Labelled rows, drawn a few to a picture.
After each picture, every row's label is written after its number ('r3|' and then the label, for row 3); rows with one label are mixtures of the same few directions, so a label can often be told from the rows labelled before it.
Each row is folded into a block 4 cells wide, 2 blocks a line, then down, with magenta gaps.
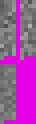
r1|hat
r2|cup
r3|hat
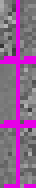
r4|hat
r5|hat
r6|hat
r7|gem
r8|cup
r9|cup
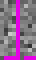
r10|gem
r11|gem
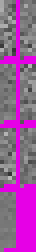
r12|hat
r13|gem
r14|cup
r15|cup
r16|gem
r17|gem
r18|cup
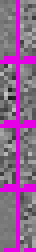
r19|cup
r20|hat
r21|gem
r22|hat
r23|hat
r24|gem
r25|cup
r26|hat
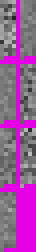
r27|hat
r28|hat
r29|cup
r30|cup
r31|hat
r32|cup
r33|cup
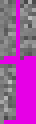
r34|gem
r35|cup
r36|cup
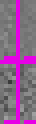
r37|cup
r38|hat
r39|cup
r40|hat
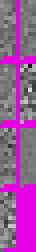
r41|hat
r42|gem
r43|gem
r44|cup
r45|cup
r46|cup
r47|gem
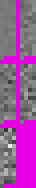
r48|gem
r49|hat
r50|cup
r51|gem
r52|cup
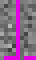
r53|gem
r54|cup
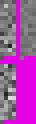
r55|gem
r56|gem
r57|gem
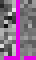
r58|hat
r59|cup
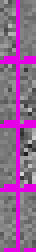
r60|gem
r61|hat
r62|cup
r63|gem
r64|gem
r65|hat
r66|hat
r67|hat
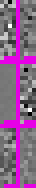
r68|cup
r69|cup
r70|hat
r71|gem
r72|hat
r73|cup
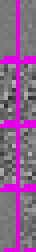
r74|cup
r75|cup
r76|gem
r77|gem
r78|hat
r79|gem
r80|hat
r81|hat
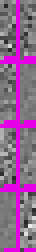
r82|gem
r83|cup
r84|cup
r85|gem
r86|hat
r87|gem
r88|gem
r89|gem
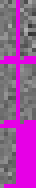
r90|cup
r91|gem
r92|gem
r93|hat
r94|gem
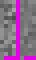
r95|hat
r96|gem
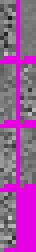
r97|cup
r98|hat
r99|hat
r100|gem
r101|hat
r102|hat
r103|gem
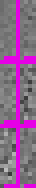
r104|hat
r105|cup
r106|hat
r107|cup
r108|gem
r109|gem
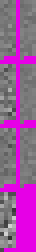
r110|gem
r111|hat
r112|gem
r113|hat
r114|cup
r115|gem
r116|gem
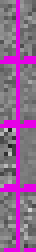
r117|hat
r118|hat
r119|hat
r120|cup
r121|cup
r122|gem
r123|gem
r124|cup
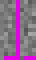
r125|cup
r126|gem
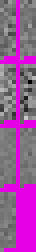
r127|gem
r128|cup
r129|hat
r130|cup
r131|hat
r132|cup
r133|gem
